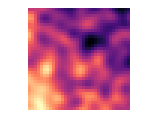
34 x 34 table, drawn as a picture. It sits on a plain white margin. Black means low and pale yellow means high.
Stripes: none. Histogram: bell-shaped. Mirror symmetry: none. Grain: blotchy. Slope: up to the bottom left.
